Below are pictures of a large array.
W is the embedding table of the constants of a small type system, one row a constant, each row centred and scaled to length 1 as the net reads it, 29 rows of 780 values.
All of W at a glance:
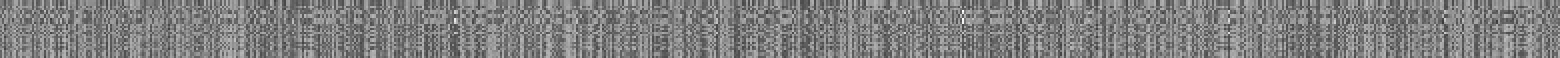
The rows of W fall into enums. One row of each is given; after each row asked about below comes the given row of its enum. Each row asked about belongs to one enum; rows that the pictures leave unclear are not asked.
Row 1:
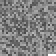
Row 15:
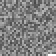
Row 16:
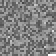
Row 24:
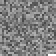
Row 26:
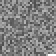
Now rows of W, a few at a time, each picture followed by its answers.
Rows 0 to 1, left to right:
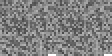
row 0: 1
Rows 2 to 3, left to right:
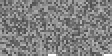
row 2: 1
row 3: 26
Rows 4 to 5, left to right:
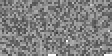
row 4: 1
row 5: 16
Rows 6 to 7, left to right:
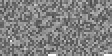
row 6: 16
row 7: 15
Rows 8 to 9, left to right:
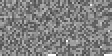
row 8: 15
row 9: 16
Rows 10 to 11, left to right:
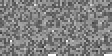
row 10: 16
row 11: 16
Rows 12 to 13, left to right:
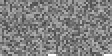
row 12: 24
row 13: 26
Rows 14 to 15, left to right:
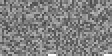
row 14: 24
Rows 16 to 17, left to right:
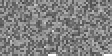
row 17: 26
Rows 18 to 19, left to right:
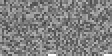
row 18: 24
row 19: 15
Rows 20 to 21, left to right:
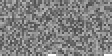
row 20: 15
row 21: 1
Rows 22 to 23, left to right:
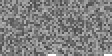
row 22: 26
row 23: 1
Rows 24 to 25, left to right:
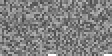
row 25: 15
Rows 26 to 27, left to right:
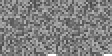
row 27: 26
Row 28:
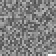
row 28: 15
